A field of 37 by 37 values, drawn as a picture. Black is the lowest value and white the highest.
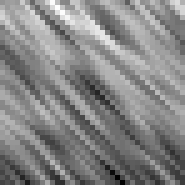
Overall the values sit about 50% of the way up the scale. No row or column stands out. Streaks slant down to the right. There is an overall slope up to the top.
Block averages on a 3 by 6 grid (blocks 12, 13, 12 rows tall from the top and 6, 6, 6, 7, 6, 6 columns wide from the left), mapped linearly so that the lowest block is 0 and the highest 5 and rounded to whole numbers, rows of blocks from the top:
455453 / 332244 / 111000
